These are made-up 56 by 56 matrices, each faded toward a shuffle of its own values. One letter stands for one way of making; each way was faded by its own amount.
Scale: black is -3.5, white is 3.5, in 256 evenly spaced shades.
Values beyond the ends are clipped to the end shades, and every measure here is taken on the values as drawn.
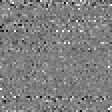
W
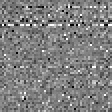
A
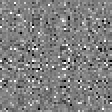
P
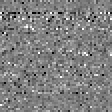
W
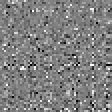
P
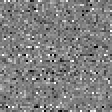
W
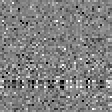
A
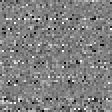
W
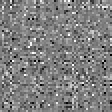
P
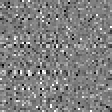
P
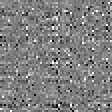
P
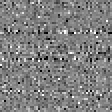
A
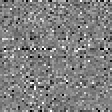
A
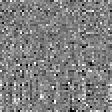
A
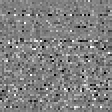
W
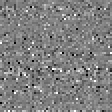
W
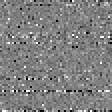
W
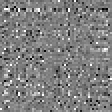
P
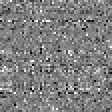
A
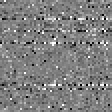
A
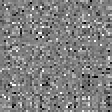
P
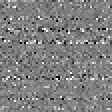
W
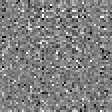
P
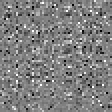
P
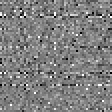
A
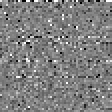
A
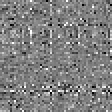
A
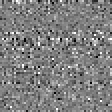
A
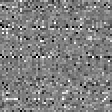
A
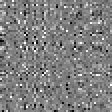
P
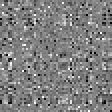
P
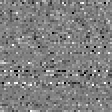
W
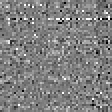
A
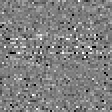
W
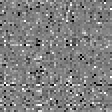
P
